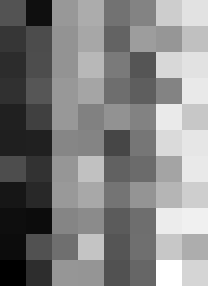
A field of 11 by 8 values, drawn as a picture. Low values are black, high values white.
Stripes running up and down repeat 2 times from left to right. Overall the values sit about 50% of the way up the scale. Values rise toward the right. The bottom left is the ninth with the lowest average.
